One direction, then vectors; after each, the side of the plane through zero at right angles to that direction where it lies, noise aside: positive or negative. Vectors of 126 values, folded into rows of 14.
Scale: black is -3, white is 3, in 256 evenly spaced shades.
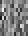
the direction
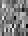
positive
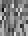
negative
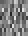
positive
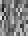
negative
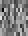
negative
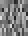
negative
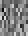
negative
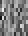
positive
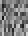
negative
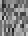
negative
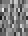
positive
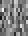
positive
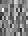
positive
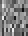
positive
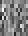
positive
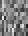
positive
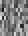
negative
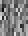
negative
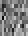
negative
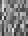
positive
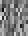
negative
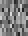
negative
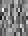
positive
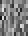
positive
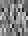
negative
